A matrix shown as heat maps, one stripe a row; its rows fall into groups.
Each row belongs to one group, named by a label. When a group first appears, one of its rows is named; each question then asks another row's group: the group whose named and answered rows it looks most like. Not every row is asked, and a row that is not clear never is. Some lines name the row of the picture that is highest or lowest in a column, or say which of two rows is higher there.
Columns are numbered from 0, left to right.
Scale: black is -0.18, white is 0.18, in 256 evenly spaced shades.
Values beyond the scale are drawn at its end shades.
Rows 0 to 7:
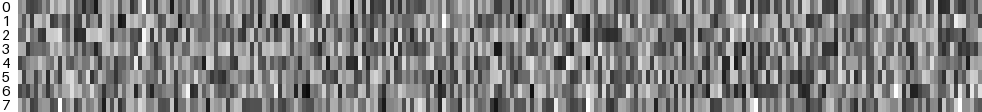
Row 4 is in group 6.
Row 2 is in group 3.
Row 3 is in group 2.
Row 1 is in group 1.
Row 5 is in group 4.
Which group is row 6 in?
6
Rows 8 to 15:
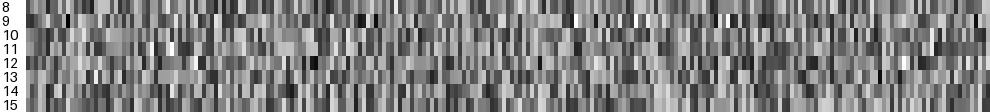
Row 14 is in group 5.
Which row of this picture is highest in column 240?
12
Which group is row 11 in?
2
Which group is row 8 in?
3
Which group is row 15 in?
5
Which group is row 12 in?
6
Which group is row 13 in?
4
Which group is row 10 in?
2
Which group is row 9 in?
6
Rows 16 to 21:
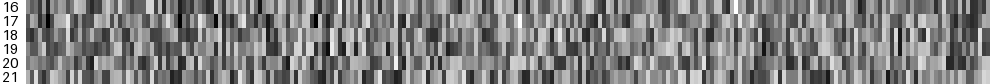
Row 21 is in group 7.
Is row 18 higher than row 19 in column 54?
No
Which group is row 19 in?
5
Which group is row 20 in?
3
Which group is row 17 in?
3
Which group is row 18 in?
5
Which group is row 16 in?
2
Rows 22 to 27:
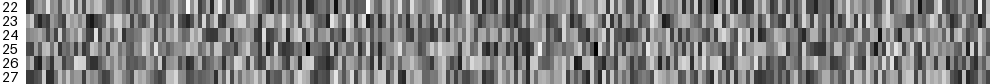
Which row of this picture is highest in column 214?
26
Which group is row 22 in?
6
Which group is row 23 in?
2
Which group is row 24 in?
4
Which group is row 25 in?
1
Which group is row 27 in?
5
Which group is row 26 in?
2
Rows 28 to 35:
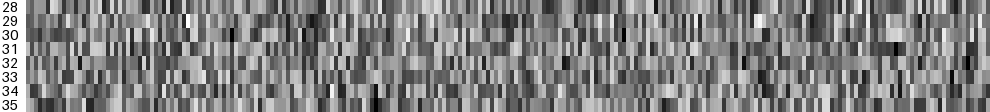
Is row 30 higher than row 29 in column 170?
Yes
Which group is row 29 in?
1
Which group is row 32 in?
6
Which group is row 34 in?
5
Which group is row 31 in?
7
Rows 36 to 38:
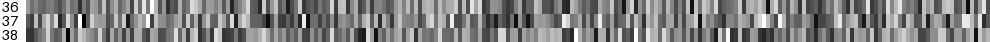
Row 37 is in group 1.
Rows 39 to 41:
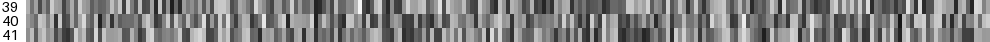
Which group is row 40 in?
4
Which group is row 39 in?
7
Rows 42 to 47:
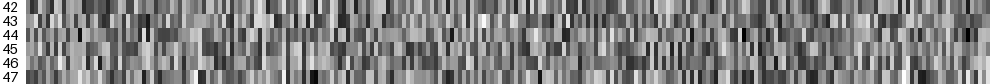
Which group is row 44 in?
6
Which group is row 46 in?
4
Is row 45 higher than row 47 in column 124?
No
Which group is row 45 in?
4
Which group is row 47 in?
6
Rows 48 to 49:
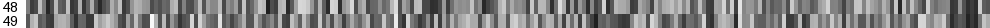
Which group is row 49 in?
3
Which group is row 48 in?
5
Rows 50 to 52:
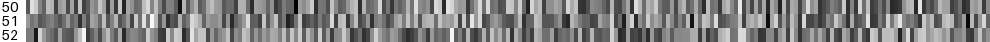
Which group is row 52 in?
4
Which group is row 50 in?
7
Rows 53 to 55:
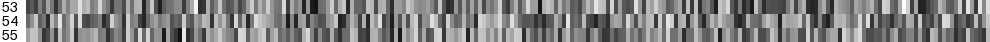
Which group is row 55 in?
7
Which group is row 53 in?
6
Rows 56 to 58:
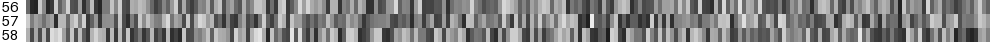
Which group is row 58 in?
7
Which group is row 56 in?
5
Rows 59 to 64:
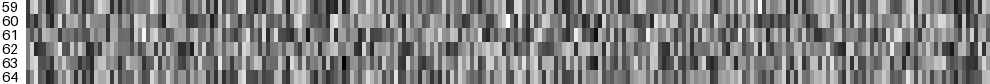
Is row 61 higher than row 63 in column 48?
No
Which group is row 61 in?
1
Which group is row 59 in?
3
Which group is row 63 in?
3
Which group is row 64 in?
3
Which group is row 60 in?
5
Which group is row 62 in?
2
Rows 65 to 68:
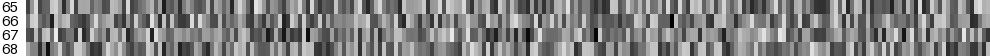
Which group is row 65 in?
7
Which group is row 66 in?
3
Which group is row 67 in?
1
